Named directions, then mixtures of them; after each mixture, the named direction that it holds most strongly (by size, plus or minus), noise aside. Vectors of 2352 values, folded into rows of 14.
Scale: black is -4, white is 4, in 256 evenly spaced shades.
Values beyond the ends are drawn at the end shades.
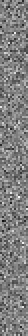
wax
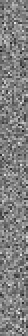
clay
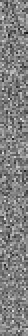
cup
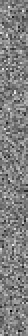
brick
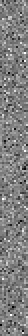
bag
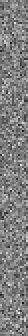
clay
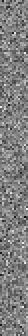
wax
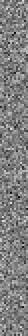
wax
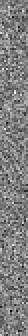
brick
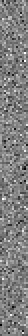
bag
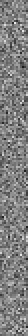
clay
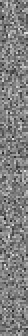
cup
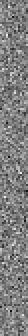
brick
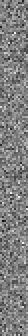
wax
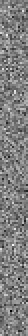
brick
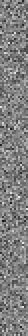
wax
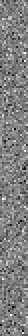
bag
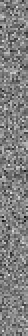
wax
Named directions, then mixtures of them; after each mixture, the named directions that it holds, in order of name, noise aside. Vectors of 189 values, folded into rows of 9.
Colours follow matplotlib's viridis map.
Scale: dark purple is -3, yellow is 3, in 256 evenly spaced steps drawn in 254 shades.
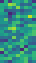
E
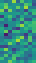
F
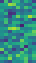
E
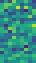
E, F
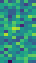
E, F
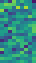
E, F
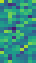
E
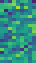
E, F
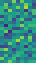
F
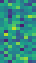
E, F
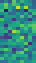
E, F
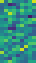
E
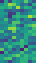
E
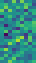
F
